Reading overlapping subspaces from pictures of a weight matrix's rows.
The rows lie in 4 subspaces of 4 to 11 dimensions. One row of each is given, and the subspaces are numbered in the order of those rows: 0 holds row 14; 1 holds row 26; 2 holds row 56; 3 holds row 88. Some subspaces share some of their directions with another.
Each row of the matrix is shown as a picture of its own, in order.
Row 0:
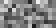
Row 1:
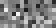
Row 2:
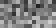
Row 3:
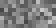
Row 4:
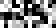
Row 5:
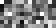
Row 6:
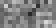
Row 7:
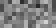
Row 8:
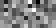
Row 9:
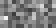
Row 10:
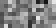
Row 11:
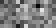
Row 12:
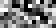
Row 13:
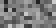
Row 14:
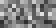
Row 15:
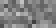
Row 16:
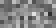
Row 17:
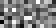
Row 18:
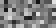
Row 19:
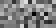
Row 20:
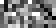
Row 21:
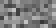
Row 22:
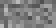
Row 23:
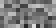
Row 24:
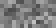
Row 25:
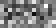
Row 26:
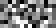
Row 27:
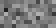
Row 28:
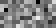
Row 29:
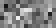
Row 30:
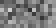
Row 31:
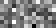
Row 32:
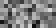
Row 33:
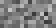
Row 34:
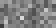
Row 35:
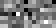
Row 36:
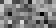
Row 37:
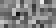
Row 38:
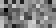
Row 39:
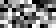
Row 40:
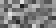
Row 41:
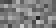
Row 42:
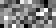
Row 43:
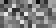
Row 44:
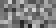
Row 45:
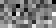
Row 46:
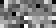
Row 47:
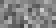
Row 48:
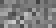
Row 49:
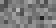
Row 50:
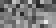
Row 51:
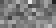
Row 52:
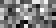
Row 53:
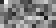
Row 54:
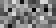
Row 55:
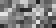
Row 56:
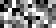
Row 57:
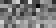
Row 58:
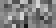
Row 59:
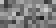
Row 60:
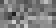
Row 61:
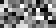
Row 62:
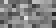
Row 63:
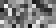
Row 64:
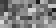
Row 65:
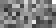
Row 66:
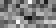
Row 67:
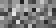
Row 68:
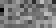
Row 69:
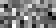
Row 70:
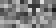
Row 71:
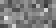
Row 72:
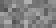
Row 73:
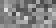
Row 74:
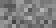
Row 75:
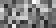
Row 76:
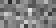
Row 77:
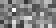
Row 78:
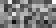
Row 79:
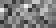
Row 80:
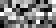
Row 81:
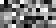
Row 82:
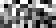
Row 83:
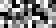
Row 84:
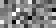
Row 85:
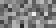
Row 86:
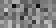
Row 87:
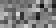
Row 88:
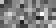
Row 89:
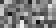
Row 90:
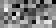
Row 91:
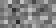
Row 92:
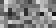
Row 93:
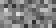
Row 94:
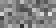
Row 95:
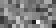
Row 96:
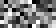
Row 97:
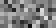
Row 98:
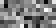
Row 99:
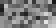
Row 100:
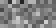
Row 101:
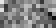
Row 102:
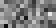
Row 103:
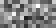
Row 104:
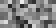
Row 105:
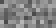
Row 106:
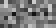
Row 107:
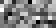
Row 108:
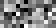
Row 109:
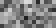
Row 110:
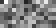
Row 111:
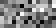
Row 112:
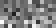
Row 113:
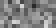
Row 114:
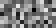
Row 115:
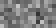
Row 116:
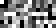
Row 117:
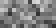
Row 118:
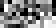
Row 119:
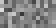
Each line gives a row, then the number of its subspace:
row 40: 1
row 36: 3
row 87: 0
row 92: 3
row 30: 2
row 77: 3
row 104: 1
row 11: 1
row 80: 0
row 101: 3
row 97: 1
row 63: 1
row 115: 0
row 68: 3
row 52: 1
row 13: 3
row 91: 1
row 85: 3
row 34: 0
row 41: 0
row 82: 1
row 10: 0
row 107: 3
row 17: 3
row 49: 1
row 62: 1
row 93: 0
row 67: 2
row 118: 3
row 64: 0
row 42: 0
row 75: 1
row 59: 1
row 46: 1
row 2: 2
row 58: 3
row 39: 1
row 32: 1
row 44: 1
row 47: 1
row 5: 3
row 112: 0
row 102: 0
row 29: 0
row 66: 1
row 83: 2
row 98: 1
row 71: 0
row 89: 3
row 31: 3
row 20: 3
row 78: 3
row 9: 0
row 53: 3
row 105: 3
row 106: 3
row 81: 3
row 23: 1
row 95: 0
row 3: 3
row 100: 1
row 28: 3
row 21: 0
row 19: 3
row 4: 2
